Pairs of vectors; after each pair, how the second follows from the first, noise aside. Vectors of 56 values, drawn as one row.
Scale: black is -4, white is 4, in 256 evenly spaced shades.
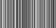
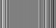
partly zeroed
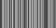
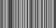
reversed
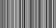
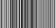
shuffled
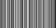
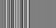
partly zeroed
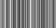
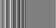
partly zeroed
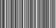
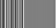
partly zeroed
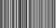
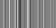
partly zeroed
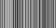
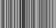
shuffled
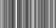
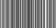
shuffled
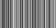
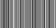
partly zeroed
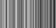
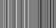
partly zeroed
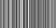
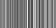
reversed
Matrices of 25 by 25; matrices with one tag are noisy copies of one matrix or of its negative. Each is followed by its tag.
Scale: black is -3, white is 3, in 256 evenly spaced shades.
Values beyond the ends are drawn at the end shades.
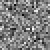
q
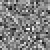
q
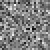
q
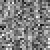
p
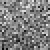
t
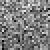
t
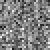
p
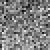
t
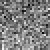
t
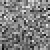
t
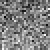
t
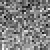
t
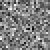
q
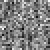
p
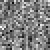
p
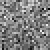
t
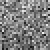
t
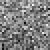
t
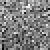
t
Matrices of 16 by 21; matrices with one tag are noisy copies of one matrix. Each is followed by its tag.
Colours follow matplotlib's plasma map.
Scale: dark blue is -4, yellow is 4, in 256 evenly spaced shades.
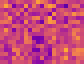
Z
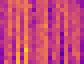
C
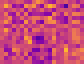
Z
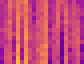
C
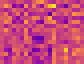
Z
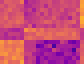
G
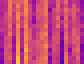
C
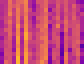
C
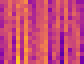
C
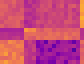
G
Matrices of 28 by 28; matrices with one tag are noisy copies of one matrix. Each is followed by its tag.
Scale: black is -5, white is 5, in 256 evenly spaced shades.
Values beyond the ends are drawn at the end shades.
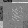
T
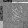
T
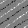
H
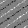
H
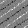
H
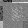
T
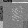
T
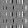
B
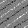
H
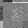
T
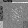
T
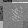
T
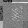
T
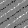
H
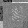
T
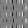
B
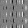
B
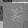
T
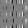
B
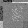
T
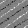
H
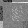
T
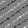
H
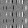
B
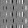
B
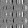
B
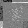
T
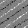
H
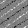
H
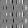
B
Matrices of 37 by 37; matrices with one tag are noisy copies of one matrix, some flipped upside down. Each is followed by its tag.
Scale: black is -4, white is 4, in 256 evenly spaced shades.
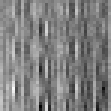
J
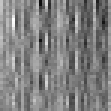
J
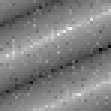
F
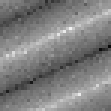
F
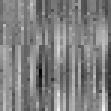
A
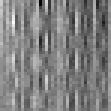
J
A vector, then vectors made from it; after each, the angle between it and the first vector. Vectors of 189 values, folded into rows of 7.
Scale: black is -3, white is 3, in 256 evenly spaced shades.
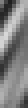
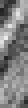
nearly parallel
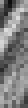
nearly parallel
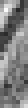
nearly opposite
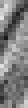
nearly opposite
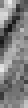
nearly opposite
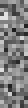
orthogonal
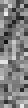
partly opposed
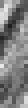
nearly opposite
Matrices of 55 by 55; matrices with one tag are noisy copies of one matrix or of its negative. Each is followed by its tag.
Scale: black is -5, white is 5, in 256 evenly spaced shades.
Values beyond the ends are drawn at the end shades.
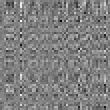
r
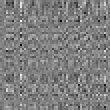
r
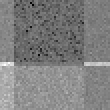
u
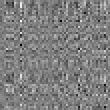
r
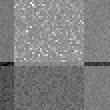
u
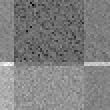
u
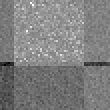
u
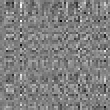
r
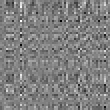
r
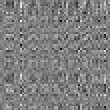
r
